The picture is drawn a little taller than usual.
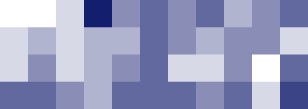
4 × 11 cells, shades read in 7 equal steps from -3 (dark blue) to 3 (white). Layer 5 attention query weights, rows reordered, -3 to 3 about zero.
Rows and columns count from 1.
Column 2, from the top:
3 1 0 -1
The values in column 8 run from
-1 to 2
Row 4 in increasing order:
-2 -1 -1 -1 -1 -1 -1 0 0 1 2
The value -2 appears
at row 4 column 11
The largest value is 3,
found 3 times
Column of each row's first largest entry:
1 1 10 10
